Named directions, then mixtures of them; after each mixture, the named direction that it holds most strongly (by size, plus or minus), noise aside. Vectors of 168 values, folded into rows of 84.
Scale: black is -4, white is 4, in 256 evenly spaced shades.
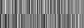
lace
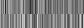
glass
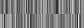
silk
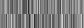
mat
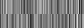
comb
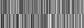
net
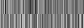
glass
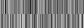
glass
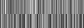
glass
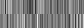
glass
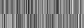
silk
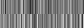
glass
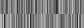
silk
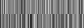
glass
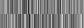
mat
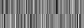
silk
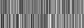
net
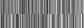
net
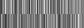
lace
